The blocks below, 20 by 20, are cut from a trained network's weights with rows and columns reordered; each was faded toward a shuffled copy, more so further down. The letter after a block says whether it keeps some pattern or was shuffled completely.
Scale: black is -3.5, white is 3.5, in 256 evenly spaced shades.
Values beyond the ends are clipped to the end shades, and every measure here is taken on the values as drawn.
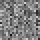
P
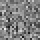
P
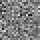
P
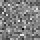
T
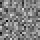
P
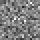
T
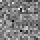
P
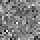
T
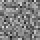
T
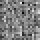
P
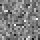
T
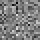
P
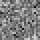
T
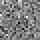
T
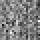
P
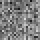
P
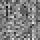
P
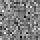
T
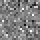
T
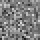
T
